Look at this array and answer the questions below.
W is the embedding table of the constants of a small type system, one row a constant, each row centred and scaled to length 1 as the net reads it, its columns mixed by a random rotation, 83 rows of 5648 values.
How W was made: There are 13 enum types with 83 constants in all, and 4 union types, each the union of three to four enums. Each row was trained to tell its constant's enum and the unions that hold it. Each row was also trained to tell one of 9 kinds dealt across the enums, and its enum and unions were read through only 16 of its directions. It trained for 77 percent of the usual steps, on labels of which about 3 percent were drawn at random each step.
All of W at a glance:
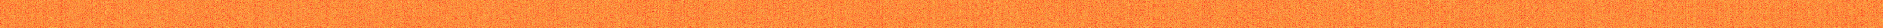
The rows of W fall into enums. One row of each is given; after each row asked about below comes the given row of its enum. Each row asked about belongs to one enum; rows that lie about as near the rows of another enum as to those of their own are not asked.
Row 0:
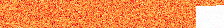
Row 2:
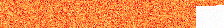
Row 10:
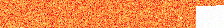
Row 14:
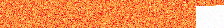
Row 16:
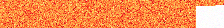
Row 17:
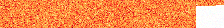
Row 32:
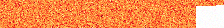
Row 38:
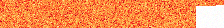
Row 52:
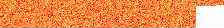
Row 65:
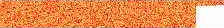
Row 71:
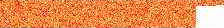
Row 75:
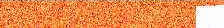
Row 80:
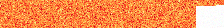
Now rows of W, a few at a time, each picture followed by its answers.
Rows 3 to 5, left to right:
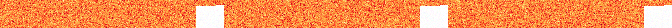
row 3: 16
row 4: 65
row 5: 32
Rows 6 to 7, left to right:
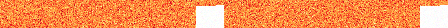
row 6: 14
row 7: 80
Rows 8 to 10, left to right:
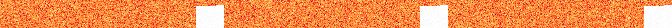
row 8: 32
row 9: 71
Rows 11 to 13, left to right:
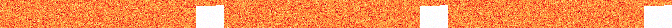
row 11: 32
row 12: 65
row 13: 0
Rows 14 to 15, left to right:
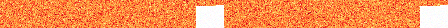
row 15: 80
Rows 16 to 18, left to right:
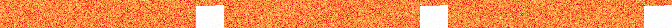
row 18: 75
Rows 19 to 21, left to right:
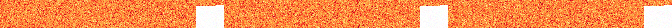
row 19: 14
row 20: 0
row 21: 10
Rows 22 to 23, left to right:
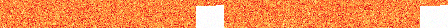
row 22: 65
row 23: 17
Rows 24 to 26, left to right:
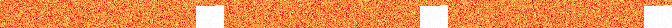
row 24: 52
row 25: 52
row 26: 10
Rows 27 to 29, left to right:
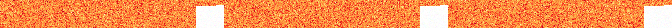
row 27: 2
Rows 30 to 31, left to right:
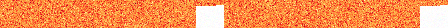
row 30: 75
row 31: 80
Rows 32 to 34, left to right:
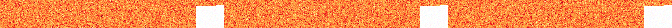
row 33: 14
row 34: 52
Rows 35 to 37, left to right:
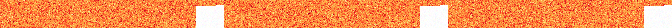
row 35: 14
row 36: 80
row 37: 75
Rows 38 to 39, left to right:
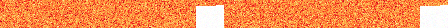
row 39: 0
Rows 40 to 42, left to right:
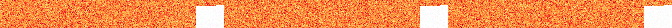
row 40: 80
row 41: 75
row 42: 32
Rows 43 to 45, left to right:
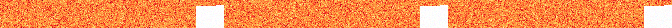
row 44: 71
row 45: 17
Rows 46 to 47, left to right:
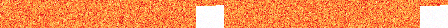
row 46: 16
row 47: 75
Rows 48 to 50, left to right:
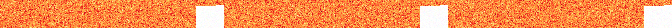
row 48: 16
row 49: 65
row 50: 10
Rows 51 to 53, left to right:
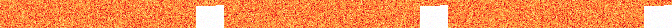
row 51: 0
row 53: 17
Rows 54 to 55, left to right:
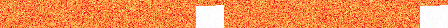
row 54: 16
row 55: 32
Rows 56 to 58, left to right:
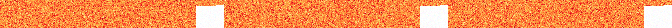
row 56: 80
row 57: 65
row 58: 14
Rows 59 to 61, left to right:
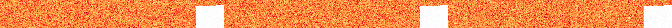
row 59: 0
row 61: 75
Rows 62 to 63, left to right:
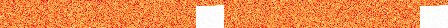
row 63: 14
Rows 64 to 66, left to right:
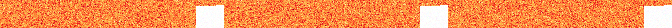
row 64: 0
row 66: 65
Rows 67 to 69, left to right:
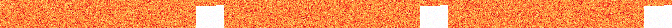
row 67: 71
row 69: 0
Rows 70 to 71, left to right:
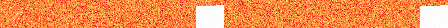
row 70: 16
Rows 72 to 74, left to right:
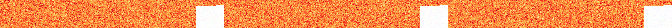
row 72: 17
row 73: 75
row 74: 16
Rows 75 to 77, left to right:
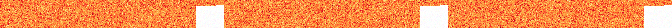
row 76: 16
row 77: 65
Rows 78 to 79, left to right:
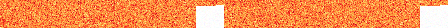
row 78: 17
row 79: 80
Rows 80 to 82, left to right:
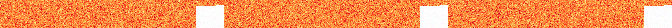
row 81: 14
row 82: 52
